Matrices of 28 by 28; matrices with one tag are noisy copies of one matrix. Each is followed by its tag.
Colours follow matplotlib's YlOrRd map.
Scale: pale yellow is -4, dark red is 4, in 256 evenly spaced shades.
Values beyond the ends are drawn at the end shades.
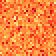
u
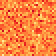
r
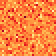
r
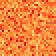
r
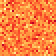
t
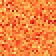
t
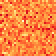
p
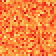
u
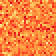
p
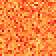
r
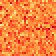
p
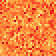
u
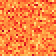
r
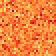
t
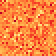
u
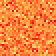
t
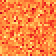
u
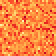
p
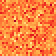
u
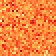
t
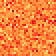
t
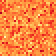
u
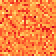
p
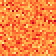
t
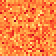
u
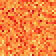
r
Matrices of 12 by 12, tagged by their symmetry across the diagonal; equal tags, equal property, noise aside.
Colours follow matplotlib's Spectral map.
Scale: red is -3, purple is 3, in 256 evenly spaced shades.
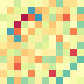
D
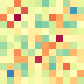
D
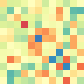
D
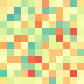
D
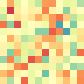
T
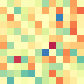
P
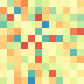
P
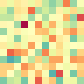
T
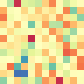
T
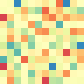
P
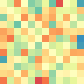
P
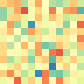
T
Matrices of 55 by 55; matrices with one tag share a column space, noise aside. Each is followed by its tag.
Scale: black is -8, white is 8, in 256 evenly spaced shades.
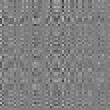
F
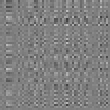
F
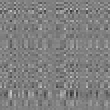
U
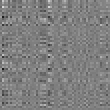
F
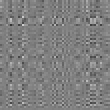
F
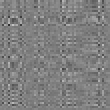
F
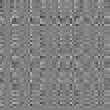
F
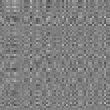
F
